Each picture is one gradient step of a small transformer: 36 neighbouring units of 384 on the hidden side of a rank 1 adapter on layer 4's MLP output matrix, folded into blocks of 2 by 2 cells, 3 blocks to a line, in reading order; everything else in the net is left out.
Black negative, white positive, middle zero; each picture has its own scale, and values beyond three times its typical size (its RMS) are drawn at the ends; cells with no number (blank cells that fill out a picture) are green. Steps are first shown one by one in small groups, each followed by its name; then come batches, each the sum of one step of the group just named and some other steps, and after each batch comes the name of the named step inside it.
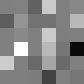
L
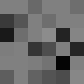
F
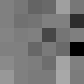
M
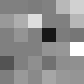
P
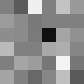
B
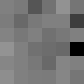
M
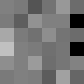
M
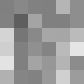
P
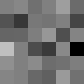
F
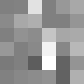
P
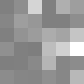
P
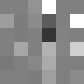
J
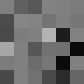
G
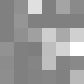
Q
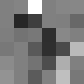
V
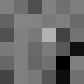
G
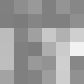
Q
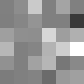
Q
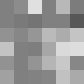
Q
